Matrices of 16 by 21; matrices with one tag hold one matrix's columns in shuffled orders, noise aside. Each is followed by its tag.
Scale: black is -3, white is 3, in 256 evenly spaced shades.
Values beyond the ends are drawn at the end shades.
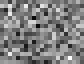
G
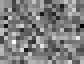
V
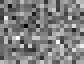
V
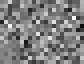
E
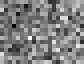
V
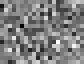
V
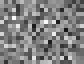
E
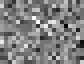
E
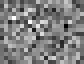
E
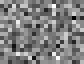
G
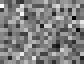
G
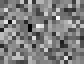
E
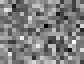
V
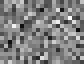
E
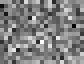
V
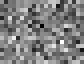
V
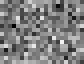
V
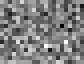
V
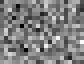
V
